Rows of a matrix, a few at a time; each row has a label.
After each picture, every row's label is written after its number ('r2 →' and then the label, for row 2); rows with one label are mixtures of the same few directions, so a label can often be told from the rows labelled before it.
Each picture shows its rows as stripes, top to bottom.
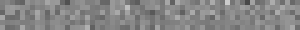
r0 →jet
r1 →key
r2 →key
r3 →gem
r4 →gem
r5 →gem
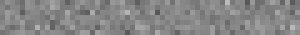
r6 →jet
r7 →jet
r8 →gem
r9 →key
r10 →jet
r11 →jet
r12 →gem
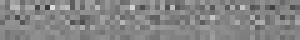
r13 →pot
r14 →jet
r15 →key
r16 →key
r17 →gem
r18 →gem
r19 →jet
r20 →key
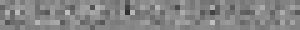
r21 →key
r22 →gem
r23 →key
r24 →pot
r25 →jet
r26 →pot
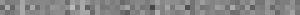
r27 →gem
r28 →pot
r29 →gem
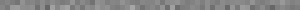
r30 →pot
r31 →jet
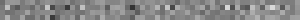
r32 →gem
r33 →jet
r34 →pot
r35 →jet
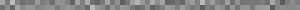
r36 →pot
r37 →pot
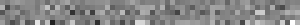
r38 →jet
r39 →key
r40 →gem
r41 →key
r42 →jet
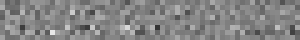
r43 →key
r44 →gem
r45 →pot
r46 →gem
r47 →key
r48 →gem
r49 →jet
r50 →gem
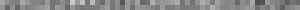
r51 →gem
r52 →key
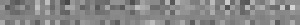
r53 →jet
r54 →jet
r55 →jet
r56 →jet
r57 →key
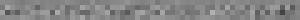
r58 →gem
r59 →jet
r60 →key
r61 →gem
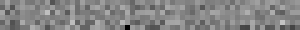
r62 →jet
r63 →pot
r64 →key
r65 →gem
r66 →pot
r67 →key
